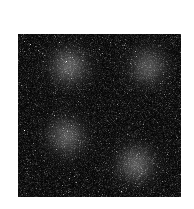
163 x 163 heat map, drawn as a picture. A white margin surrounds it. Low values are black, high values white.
Four bumps rise from the field. No row or column stands out. On average the colour sits 10% of the way up the scale. There is no overall slope. No seam splits the table. Most values sit low, with a long tail of high ones. Neither half mirrors the other.
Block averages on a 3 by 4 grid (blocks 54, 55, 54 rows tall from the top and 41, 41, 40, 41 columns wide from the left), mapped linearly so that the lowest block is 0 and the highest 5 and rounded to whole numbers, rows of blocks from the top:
1 5 1 4
1 3 0 0
0 1 4 2
